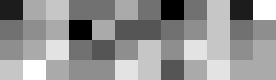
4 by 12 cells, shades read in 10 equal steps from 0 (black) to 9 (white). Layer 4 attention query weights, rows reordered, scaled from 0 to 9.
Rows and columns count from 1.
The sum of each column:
17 26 27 13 18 22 21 12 23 29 16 26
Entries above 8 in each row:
1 0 0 1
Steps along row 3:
up up down down up up down up down down up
